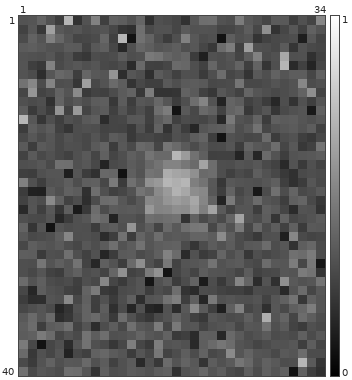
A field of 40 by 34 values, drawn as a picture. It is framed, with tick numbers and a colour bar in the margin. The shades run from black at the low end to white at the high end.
Overall the values sit about 30% of the way up the scale. No overall slope runs across the table. There are no regular stripes. The centre is the ninth with the highest average. One bump rises in the centre.
